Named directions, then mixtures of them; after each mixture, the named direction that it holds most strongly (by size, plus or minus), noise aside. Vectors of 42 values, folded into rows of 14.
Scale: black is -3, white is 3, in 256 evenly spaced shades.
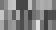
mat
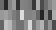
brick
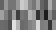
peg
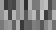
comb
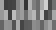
comb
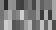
brick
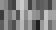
mat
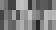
mat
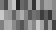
brick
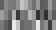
peg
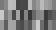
mat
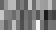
mat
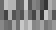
comb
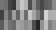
mat
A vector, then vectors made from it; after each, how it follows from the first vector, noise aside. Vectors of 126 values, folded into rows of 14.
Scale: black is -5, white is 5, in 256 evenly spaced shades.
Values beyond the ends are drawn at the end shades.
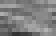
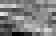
scaled up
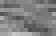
negated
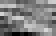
scaled up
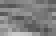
negated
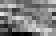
scaled up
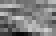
scaled up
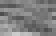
negated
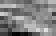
scaled up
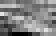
scaled up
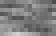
negated
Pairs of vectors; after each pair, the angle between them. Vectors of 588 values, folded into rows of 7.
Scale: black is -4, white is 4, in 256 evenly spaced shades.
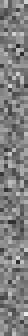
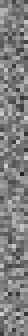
partly opposed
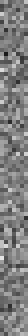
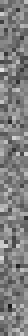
nearly parallel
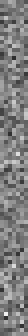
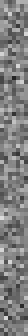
partly opposed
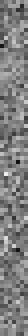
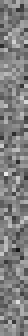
nearly parallel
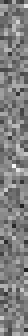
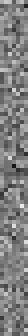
nearly opposite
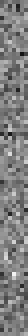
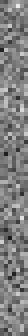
partly opposed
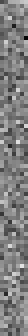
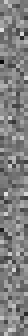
orthogonal
